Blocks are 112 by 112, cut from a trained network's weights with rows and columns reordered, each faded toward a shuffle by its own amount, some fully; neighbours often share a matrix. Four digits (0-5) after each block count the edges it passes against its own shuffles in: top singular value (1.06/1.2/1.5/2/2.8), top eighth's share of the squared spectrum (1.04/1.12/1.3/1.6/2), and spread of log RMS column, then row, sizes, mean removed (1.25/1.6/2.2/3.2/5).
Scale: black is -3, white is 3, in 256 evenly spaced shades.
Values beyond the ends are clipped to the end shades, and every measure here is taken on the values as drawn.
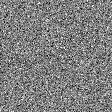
0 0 0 0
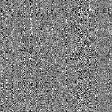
4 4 4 2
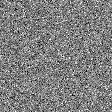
0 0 0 0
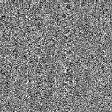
3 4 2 2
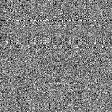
4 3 1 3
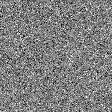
0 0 0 0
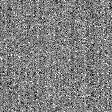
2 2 0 1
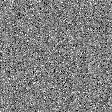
1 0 0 0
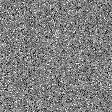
0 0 0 0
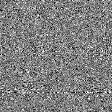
2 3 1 3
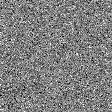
0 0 0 0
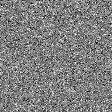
1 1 0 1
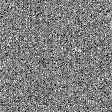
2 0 0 0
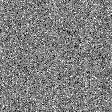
1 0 0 0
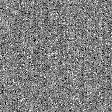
2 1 0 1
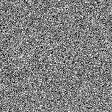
2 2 0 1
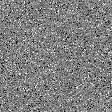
1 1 0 0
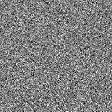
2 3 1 1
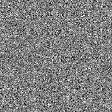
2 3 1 2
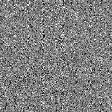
3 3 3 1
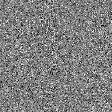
3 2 2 0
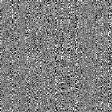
4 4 4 2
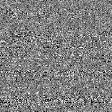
3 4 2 4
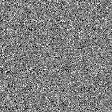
2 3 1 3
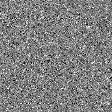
2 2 0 2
